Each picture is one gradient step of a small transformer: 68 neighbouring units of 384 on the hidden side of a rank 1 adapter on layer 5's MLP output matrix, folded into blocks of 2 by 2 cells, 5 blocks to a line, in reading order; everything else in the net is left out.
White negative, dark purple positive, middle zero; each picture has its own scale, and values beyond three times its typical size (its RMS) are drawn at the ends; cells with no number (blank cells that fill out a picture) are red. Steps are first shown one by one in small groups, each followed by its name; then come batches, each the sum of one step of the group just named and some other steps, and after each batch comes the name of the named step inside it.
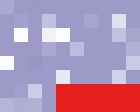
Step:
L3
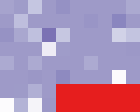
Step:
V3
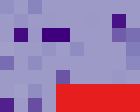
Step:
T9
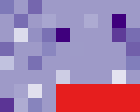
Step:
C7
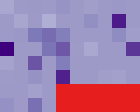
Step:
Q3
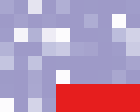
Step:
L3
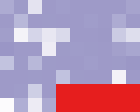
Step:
C7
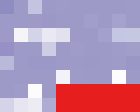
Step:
C7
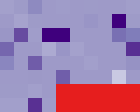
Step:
V3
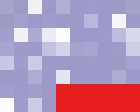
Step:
L3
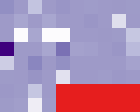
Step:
Q3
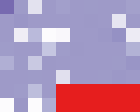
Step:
T9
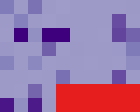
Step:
C7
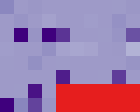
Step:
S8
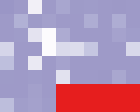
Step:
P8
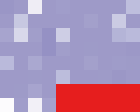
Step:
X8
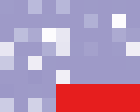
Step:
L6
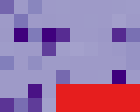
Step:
S8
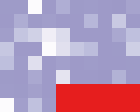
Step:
P8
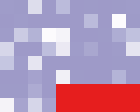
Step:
L6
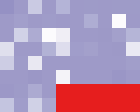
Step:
L6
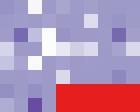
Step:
P8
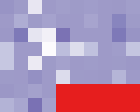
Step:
P8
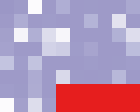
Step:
X8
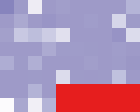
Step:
X8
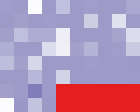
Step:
S8
